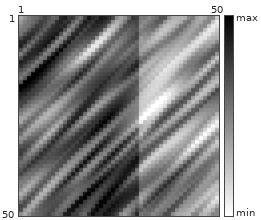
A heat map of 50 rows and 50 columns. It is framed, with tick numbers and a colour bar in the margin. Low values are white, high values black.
A vertical seam about 60% of the way across splits the table, and the left part is higher. The values follow a bell shape. The bottom middle is the ninth with the highest average. The grain runs diagonally up to the right.
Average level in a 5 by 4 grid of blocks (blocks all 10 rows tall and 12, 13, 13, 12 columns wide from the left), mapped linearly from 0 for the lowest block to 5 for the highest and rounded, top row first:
4 3 2 0 | 4 3 1 1 | 2 4 1 1 | 3 4 2 1 | 2 5 3 1
